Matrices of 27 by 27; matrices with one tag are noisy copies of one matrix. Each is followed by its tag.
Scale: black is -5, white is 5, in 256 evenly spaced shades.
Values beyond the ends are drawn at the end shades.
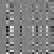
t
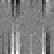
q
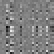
t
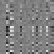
t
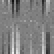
q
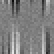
q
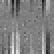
q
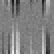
q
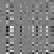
t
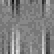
q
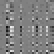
t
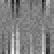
q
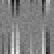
q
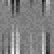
q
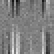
q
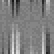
q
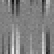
q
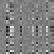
t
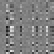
t
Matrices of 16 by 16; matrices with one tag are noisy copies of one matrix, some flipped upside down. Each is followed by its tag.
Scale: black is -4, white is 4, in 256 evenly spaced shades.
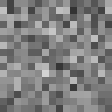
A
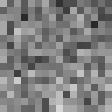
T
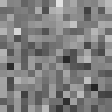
T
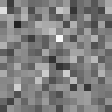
A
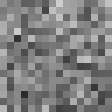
T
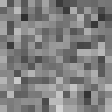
T
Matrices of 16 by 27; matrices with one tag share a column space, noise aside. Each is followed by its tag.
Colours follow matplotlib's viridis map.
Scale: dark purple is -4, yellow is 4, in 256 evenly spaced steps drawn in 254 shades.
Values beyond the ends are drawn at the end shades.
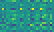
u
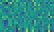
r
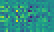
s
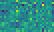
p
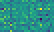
u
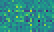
s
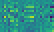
s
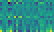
r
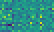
u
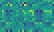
p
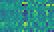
p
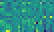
r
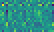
p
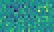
s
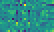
p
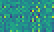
s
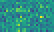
s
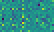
u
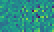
s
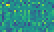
p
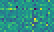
u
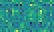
p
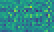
s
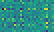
u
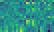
r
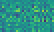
s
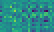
s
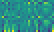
r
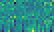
r
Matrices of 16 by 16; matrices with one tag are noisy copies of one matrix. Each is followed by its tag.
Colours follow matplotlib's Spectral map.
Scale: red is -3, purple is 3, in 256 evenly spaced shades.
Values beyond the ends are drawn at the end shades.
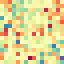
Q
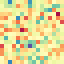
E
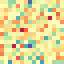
E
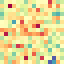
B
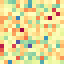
E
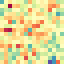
B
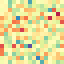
E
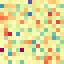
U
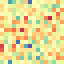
E
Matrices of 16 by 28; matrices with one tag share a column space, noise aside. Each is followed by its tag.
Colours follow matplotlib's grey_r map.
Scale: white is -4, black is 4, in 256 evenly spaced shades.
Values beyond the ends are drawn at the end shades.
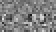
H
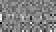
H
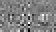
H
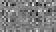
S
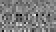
H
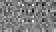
S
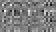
S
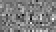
H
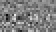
H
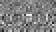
H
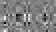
H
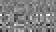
H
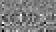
H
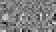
H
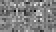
S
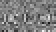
H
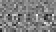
H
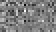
S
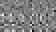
H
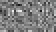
S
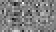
S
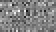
S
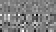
H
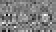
H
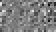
S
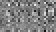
S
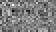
S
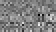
H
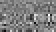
H
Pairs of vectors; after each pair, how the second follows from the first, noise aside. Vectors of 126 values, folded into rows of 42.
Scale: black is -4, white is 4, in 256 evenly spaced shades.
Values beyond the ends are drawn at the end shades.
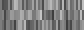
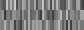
sign-scrambled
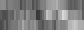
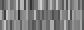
shuffled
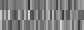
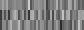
negated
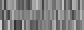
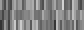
sign-scrambled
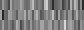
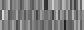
negated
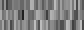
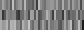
shuffled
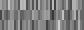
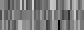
sign-scrambled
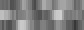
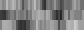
negated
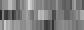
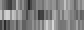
negated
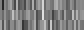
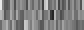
shuffled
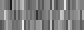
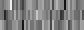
negated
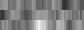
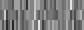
shuffled
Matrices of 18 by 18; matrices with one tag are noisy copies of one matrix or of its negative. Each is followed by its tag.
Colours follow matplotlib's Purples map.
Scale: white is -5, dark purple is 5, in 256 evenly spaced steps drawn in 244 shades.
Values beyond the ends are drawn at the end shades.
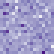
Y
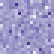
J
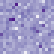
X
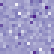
J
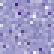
J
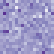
Y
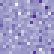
J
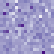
Y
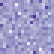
J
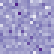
J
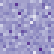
J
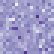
X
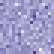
J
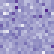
Y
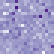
Y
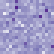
Y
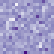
X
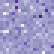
Y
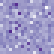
J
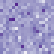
X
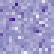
X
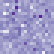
Y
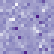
X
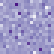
J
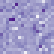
X
